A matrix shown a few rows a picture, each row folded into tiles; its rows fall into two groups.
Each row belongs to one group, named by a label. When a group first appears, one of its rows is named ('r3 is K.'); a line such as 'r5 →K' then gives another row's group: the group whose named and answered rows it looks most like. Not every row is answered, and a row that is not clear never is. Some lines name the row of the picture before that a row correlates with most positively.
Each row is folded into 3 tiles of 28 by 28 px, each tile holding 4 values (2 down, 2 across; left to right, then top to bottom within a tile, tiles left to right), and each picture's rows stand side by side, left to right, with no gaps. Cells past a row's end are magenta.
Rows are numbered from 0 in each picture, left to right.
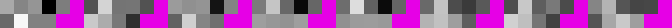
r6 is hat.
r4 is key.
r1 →hat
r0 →key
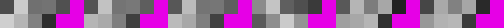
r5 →hat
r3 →key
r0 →hat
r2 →hat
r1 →hat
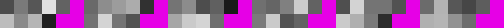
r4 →hat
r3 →hat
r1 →hat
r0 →hat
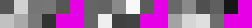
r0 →hat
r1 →hat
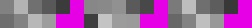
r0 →key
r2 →key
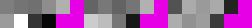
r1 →hat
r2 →hat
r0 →hat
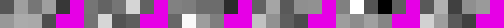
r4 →key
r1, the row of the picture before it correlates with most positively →0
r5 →hat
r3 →hat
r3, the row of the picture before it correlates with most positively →1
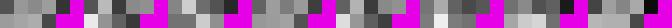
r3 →hat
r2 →key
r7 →hat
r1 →hat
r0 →hat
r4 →hat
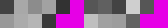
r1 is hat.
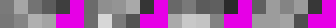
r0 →key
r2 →key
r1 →hat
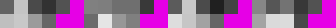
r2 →key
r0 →key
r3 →key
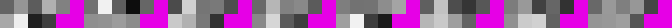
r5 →key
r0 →hat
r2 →hat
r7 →hat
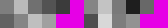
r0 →key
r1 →key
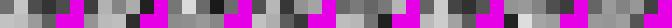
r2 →key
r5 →key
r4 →hat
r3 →hat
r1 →hat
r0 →key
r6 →key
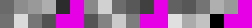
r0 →hat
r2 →hat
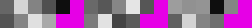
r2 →key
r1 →hat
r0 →key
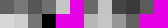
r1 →key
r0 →hat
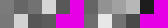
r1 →hat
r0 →hat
